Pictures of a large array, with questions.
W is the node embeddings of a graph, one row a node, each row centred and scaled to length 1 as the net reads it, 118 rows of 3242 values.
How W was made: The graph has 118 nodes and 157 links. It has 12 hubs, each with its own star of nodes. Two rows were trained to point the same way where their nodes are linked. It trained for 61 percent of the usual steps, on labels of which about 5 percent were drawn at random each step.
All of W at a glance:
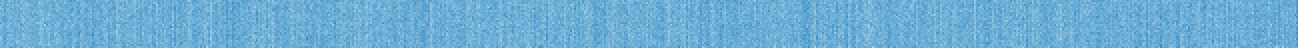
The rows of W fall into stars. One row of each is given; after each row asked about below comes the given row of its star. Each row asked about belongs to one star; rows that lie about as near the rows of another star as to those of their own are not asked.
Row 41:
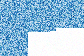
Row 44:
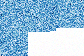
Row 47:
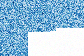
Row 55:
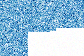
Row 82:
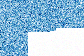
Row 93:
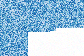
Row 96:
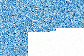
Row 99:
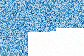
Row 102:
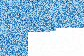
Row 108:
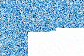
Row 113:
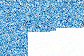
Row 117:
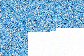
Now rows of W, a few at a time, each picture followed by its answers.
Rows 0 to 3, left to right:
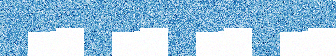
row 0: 102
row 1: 41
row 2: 113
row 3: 82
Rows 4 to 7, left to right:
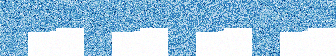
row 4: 108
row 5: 108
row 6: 96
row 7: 47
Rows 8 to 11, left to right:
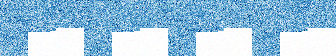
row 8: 44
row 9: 82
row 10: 117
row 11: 44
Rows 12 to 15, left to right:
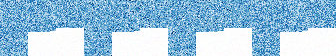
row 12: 108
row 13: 117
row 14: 99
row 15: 55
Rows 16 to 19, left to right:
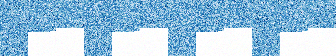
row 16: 47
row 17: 96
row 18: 93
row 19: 117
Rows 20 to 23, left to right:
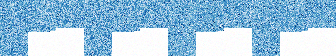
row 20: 55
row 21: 96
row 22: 41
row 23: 55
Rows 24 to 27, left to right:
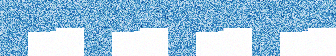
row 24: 102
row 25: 82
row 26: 99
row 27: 47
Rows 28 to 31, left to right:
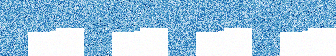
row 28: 99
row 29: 55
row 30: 41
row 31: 117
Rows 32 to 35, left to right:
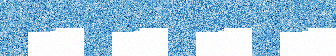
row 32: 47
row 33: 99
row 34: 108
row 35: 44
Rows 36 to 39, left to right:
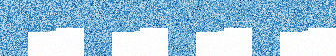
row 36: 41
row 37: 93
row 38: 108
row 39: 44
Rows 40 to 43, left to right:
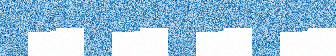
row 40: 55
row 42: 82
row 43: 113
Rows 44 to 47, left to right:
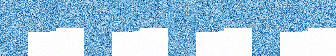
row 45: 41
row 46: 117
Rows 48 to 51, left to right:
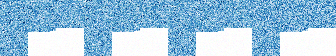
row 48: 99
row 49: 41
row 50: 96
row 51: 99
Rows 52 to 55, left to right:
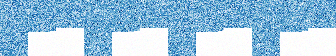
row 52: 41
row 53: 47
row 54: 108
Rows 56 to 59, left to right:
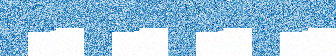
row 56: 117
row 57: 99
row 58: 99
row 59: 55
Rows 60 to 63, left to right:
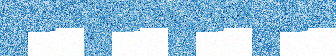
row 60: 93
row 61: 102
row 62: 93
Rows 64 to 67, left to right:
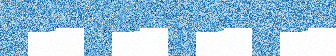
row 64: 93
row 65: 96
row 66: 96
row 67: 44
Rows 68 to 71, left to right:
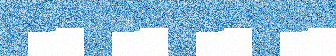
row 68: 102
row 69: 93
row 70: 82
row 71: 55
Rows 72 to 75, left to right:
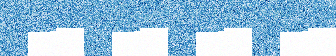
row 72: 108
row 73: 113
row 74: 93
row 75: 47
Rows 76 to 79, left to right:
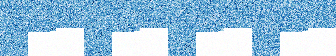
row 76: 108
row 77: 117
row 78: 47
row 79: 41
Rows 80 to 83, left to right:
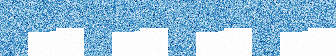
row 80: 44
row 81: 108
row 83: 102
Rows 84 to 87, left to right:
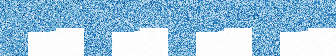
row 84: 82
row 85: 93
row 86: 108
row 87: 47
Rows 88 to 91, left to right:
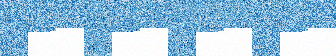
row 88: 113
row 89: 108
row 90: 113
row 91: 96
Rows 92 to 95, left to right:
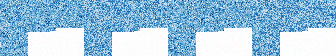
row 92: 99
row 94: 47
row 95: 47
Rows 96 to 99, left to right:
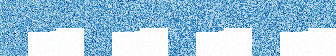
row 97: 102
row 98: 117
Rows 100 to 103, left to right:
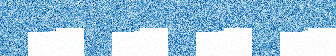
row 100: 47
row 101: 117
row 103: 93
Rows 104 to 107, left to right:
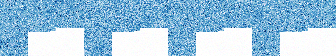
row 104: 44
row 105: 82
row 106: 108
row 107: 99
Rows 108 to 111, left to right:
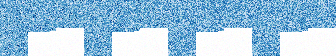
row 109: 93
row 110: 44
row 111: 82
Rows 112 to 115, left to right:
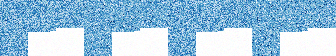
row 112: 93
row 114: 55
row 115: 113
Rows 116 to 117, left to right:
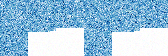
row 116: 93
